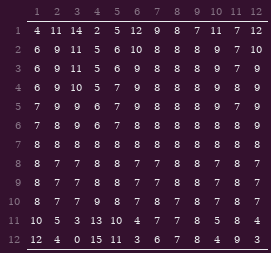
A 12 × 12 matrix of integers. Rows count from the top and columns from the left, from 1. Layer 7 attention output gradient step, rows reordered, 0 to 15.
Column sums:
90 93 96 90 91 93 92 93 95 93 93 94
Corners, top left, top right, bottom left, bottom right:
4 12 12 3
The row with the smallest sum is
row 12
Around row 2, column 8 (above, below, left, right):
8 8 8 8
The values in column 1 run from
4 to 12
